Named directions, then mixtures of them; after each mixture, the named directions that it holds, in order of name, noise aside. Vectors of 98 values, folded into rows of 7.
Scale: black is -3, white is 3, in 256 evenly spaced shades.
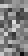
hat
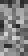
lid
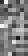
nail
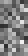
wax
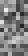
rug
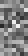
hat, wax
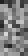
lid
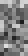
lid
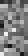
hat, lid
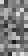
hat, nail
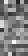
nail, rug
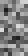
lid, rug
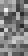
rug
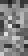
lid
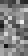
lid, wax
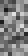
rug
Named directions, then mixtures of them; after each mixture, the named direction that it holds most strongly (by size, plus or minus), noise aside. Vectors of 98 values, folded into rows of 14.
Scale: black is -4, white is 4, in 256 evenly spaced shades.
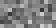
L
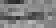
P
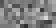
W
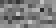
W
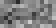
L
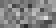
W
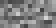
W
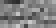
P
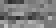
P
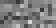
L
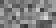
W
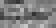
P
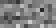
L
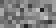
W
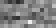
P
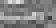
P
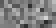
W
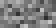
W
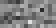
L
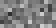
L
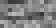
P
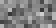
L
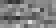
P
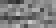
P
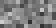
L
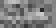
P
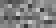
W
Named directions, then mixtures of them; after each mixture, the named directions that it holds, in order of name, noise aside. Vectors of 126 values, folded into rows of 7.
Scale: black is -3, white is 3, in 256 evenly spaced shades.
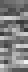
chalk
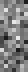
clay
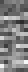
chalk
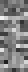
chalk, clay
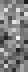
clay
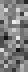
clay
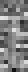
chalk, clay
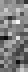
chalk, clay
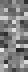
chalk, clay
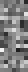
chalk, clay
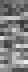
chalk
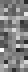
chalk, clay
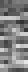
chalk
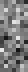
clay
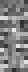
chalk, clay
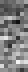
chalk, clay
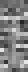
chalk, clay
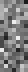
clay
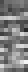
chalk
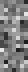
chalk, clay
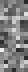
chalk, clay
